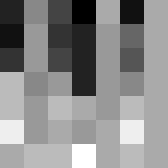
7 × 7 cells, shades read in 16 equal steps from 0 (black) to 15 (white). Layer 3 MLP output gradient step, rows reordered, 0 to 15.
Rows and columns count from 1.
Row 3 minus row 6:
-11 0 -6 -7 -1 -9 0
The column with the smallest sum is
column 4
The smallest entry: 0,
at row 1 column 4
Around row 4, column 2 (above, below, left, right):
9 9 11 9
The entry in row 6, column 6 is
14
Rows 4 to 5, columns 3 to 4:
9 2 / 11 10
